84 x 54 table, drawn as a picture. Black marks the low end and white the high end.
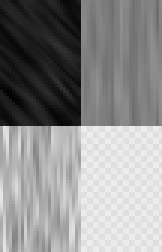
The table splits into 2 rows of 2 panels. Panel 1,1: very low, slanting down to the right, faint in contrast. Panel 1,2: middling, streaked downward, faint in contrast. Panel 2,1: high, streaked downward. Panel 2,2: very high, checkered, faint in contrast.
